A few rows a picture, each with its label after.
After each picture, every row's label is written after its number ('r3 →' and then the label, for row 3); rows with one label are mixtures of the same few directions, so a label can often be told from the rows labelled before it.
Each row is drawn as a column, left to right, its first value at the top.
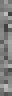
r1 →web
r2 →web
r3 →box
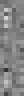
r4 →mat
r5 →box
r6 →box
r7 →box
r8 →web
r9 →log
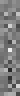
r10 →mat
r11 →box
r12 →log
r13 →web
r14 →web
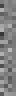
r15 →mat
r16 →web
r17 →log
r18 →box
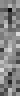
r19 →log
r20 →log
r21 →box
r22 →box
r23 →mat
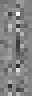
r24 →web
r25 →mat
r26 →web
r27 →box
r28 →box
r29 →mat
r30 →log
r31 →box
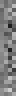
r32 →box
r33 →mat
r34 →log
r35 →mat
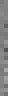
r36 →mat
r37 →log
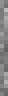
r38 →mat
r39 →box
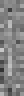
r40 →log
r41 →mat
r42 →log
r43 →web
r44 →web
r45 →mat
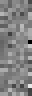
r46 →box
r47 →box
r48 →mat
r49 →web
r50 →mat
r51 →web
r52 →mat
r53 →web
